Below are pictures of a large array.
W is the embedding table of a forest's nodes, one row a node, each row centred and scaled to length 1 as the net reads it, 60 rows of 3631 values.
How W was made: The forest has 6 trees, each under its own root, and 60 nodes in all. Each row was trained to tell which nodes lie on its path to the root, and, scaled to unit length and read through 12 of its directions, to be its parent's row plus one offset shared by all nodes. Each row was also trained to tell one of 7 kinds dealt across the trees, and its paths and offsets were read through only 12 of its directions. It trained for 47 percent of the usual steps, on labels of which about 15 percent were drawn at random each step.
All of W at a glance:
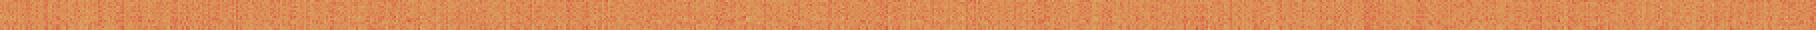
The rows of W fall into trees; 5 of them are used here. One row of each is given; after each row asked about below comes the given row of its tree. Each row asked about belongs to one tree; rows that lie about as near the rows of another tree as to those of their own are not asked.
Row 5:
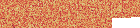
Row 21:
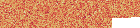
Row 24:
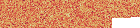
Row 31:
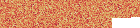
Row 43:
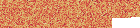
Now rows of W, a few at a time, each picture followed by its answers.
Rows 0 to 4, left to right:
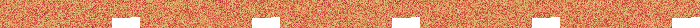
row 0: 21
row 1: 43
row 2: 5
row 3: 5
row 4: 5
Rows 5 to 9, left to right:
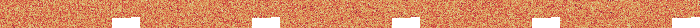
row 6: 31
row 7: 24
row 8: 5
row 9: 43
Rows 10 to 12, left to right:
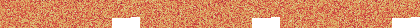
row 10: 24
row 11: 31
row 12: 21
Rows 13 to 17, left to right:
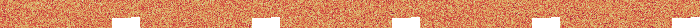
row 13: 43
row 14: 31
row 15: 21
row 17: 24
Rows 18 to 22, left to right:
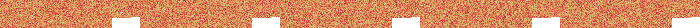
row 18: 21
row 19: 5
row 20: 5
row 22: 43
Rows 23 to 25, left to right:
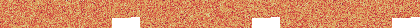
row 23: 43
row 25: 5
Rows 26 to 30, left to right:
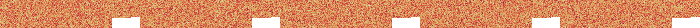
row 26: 24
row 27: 21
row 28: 5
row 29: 31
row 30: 5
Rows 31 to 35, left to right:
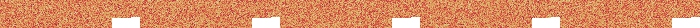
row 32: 43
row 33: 21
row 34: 43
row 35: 21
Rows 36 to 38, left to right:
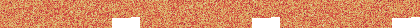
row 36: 21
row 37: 31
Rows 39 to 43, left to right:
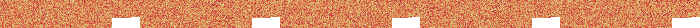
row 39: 31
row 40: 24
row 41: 43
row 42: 24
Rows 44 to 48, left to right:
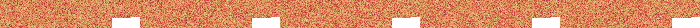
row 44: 5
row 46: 24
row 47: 24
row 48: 5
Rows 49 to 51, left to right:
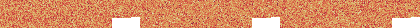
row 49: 5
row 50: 31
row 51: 43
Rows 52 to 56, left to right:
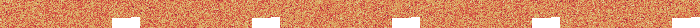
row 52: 21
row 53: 24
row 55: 21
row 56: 5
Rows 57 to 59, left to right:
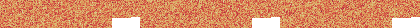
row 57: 21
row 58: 43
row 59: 21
